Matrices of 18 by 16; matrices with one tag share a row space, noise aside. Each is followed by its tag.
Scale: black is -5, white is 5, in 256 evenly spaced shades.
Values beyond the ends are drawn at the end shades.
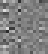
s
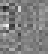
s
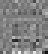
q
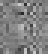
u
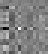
s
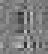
u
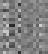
s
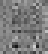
q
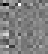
s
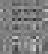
q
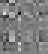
s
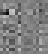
s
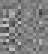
s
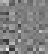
s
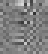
u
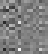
s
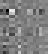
s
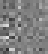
s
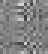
u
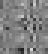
u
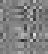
u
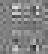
q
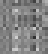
q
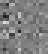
s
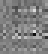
q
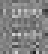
q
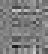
q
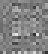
q
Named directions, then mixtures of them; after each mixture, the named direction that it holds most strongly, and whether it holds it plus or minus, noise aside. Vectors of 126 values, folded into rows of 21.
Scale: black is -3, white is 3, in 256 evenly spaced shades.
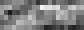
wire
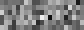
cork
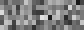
cork, plus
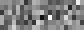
cork, minus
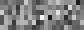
cork, plus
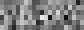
cork, plus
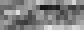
wire, minus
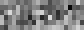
cork, minus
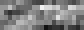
wire, plus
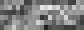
wire, plus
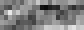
wire, minus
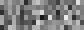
cork, minus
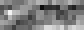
wire, minus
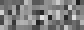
cork, plus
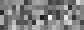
cork, minus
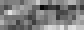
wire, minus
